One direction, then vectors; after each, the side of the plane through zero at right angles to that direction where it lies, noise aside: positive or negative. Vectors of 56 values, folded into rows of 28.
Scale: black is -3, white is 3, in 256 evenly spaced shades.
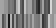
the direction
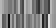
positive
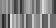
positive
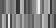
negative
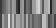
negative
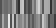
negative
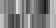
positive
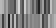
positive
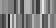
positive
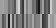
positive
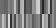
negative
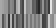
positive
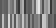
negative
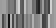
positive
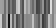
positive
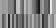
positive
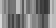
positive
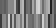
negative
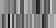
positive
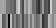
positive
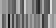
positive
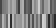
negative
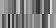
positive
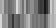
positive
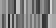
positive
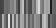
negative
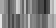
positive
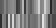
negative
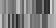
positive
